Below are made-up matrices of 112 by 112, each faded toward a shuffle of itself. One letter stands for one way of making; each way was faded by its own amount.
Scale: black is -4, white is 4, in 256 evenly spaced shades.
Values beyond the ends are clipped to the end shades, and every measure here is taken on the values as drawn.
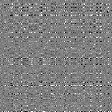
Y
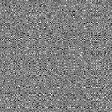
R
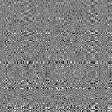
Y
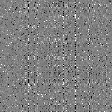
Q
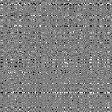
Y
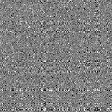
R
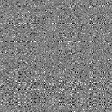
R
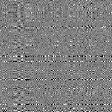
Y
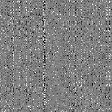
Q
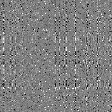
Q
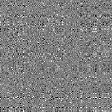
R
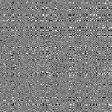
Y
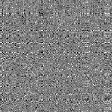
R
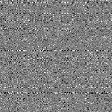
R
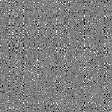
Q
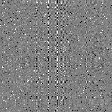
Q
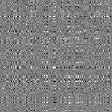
Y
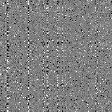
Q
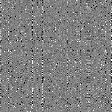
Q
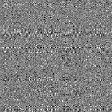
R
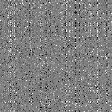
Q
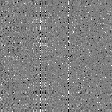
Q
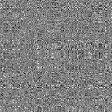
R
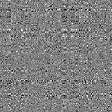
R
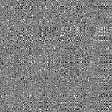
R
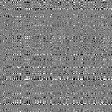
Y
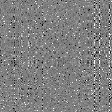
Q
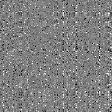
Q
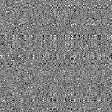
R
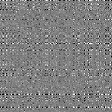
Y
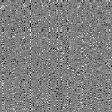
Q
